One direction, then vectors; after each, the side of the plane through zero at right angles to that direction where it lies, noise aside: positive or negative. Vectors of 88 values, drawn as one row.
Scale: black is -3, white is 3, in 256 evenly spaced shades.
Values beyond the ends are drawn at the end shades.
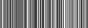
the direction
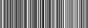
positive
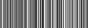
positive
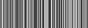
positive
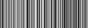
negative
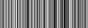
negative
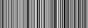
negative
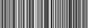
negative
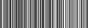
positive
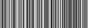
negative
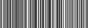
positive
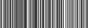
positive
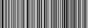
negative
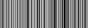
negative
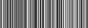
positive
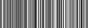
positive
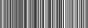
positive
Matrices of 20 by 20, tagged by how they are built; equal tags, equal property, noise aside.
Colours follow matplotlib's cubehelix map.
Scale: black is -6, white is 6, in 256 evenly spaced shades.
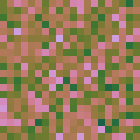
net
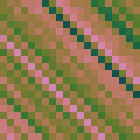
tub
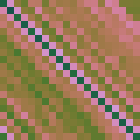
tub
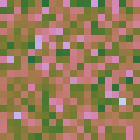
net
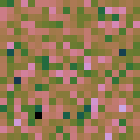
net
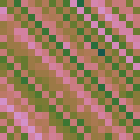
tub
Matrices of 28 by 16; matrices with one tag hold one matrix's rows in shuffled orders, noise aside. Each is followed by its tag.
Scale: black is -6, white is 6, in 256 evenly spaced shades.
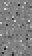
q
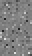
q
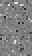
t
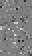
t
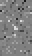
t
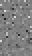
q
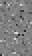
t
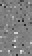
t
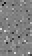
q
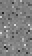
q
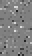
t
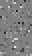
t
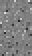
q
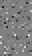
q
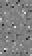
q
